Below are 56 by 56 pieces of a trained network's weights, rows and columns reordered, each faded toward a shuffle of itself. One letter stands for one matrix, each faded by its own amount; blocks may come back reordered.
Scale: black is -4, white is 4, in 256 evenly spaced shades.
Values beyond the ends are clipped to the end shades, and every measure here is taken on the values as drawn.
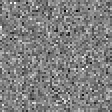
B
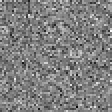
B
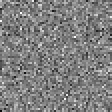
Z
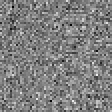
B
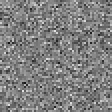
B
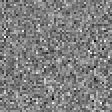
Z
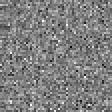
Z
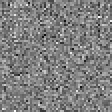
B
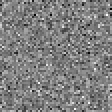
Z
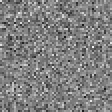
B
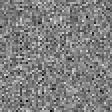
B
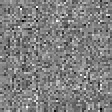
B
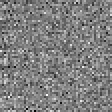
Z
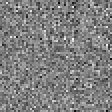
Z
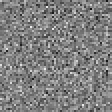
B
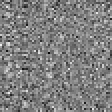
B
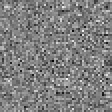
Z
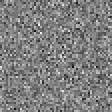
B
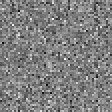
Z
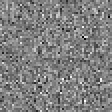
Z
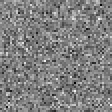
Z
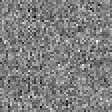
B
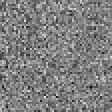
B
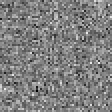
B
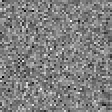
Z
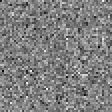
Z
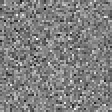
Z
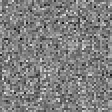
B
